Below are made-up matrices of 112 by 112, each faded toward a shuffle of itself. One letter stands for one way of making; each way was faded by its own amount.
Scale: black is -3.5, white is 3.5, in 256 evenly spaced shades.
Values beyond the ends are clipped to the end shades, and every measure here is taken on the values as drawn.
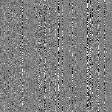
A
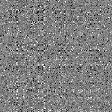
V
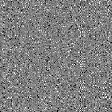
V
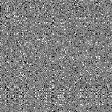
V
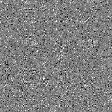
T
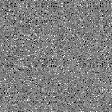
T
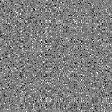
V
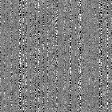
A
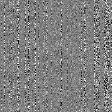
A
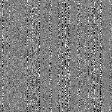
A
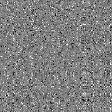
V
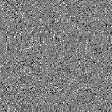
V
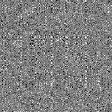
V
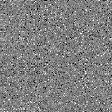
T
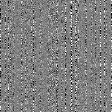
A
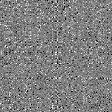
V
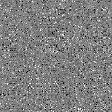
T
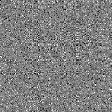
V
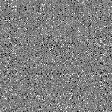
T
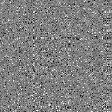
V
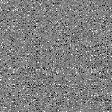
T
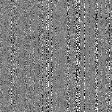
A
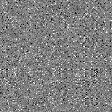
T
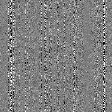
A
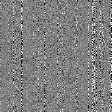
A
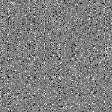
V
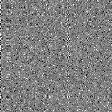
V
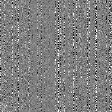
A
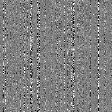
A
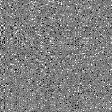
T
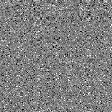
T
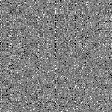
V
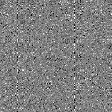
V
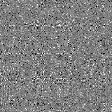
T
